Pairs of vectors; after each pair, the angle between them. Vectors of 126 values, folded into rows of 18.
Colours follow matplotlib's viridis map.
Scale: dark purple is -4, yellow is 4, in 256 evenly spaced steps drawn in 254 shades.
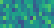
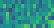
orthogonal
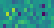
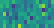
partly opposed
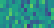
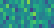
partly opposed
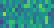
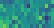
partly opposed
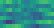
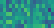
partly opposed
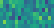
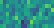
orthogonal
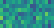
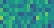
nearly parallel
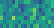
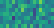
nearly opposite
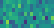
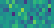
orthogonal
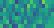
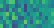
partly aligned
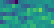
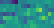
nearly parallel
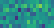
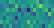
nearly parallel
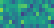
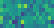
nearly parallel
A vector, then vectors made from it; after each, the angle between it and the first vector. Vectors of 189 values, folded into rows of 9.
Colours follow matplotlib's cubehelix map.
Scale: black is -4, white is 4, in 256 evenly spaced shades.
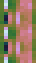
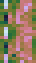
nearly parallel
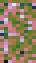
partly opposed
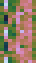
nearly parallel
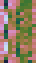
nearly opposite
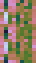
nearly opposite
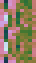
nearly opposite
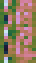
nearly parallel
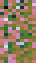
partly opposed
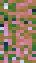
partly aligned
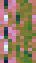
nearly opposite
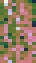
partly aligned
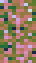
partly aligned
